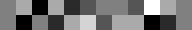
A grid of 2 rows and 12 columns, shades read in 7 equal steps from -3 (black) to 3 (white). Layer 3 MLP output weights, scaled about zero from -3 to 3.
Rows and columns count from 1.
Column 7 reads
0 -1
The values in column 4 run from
-2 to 1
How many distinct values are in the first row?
6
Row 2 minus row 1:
0 -4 3 -3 3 3 -1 1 2 -6 -3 0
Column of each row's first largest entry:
10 6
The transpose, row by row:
0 0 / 1 -3 / -3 0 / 1 -2 / -2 1 / -1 2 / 0 -1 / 0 1 / -1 1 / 3 -3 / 1 -2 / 0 0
